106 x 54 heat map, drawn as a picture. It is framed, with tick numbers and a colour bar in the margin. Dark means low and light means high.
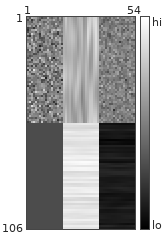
The table splits into 2 rows of 3 panels. Panel 1,1: middling, fine-grained, strong in contrast. Panel 1,2: high, streaked downward. Panel 1,3: middling, fine-grained. Panel 2,1: low, flat. Panel 2,2: very high, streaked across, faint in contrast. Panel 2,3: very low, streaked across, faint in contrast.
